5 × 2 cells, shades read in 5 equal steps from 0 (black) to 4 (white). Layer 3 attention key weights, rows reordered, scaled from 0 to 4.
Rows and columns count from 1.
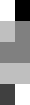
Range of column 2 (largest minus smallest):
4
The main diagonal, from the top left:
4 2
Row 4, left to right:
3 3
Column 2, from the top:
0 2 2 3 4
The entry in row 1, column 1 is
4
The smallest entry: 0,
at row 1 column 2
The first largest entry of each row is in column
1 1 1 1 2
